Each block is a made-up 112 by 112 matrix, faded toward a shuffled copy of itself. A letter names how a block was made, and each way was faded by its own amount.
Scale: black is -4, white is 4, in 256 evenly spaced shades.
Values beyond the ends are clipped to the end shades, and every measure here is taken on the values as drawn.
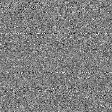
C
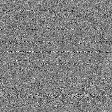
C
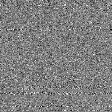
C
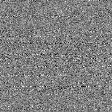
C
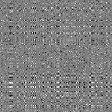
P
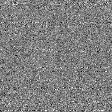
C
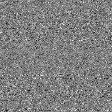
C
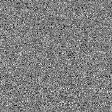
C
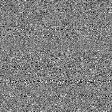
C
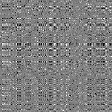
P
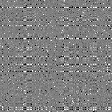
P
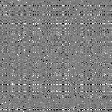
P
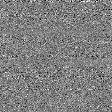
C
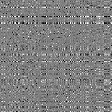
P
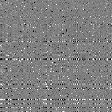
P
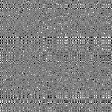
P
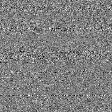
C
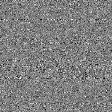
C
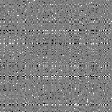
P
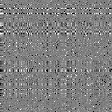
P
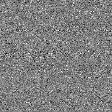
C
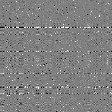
P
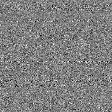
C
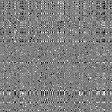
P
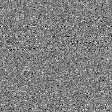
C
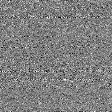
C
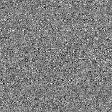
C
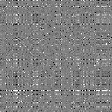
P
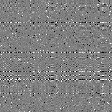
P
